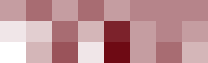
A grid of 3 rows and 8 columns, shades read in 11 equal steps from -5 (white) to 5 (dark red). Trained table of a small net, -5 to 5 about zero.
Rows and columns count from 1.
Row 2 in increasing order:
-4 -3 -2 -1 -1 0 1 4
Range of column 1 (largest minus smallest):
4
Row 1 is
-1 1 -1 1 -1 0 0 0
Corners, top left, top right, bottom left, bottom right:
-1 0 -5 -2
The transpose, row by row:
-1 -4 -5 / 1 -3 -2 / -1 1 2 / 1 -2 -4 / -1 4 5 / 0 -1 -1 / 0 0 1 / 0 -1 -2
